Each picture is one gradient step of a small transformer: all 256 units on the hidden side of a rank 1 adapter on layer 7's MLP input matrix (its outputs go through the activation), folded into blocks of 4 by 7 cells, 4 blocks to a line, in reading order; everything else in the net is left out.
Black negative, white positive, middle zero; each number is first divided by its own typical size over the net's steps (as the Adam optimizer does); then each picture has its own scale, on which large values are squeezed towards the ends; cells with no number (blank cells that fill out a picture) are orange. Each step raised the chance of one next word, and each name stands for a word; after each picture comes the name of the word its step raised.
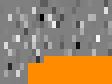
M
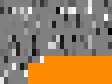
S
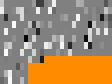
S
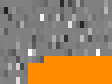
M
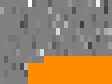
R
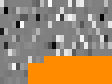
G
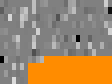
R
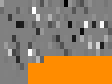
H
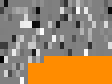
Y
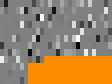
H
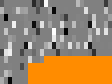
Y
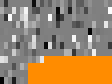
M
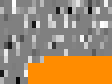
G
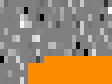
M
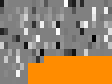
Y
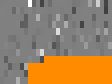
R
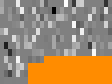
H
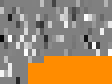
S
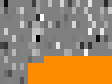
H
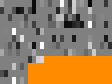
S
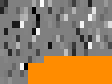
R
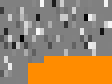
R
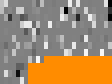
G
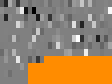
H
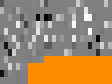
H
